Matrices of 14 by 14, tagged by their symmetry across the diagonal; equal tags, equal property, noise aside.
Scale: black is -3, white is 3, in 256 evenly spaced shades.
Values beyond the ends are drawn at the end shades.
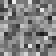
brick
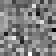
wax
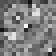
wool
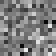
wool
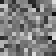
brick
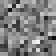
brick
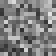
wax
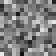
wax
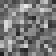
wool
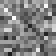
brick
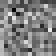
wax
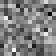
wax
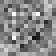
wool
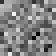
wool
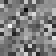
wax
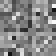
wool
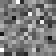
brick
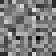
wool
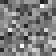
brick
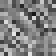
wax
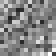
wool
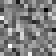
wax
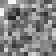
wool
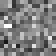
brick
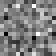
wax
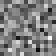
wax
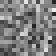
brick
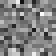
brick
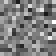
brick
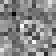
wool
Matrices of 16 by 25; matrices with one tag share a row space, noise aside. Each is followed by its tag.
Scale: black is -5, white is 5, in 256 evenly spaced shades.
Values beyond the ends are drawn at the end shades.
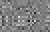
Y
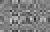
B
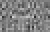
Y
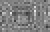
Y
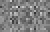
B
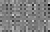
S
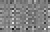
S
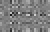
B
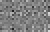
S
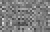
Y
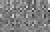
S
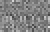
S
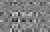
B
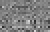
Y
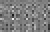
S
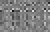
S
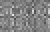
S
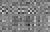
Y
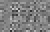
B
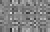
B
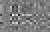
B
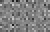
S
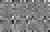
S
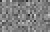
Y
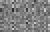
S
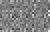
S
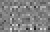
B
